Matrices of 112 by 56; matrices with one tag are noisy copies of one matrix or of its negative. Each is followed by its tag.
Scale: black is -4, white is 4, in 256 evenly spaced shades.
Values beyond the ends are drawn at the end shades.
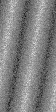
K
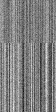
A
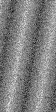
K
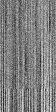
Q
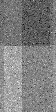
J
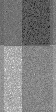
J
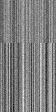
A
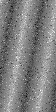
K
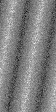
K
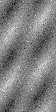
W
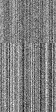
A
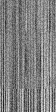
Q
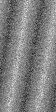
K
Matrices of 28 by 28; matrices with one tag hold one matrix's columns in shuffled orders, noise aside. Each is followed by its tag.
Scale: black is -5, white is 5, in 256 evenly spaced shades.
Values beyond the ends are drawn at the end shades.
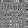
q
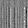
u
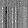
u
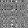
q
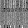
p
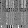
p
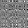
q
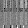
p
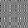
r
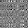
q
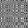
r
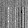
u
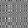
r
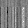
u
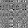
q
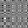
r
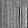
u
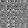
q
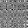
q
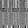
p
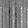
u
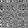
q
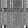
p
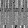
p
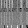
p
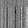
u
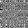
q
